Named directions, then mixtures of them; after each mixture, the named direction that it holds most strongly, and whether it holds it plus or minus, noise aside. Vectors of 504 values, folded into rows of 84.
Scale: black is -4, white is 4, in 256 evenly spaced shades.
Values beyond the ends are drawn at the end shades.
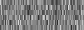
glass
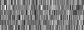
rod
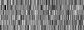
rod, minus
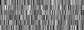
glass, minus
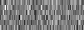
rod, plus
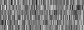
rod, plus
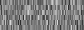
glass, minus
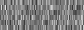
rod, plus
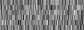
glass, minus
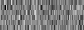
rod, minus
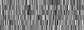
glass, plus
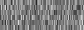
rod, plus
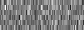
rod, plus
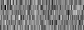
rod, minus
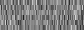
glass, minus
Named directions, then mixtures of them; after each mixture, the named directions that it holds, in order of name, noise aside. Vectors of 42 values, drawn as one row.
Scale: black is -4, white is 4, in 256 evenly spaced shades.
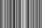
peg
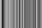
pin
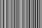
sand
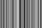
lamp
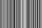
peg, sand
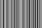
sand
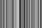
lamp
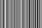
sand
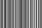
sand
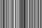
lamp, peg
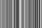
lamp, sand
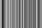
pin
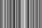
peg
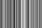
peg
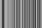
pin, sand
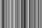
peg, pin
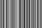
lamp, sand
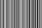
sand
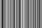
peg, pin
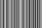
sand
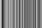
pin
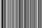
pin, sand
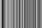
pin
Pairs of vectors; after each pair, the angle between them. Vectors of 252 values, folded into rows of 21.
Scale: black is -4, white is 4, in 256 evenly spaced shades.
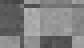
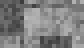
nearly parallel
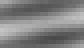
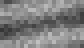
nearly opposite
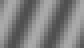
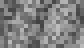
partly opposed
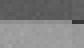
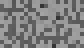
orthogonal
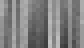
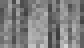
nearly opposite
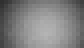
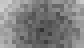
nearly opposite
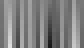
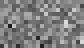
orthogonal
